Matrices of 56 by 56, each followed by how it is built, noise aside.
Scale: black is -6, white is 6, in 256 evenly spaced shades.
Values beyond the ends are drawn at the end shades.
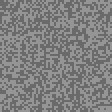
noise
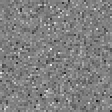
noise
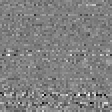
uneven rows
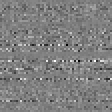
uneven rows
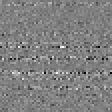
uneven rows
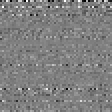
uneven rows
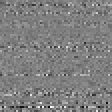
uneven rows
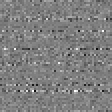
uneven rows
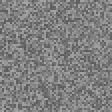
noise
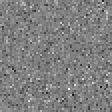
noise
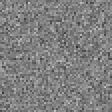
noise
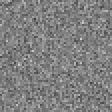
noise
